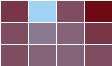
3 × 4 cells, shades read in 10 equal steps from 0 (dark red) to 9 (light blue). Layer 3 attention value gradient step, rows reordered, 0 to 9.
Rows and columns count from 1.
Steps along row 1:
up down down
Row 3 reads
3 4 4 3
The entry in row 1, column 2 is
9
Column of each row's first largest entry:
2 2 2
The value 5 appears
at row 2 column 2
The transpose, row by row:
2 3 3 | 9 5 4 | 3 4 4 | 0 2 3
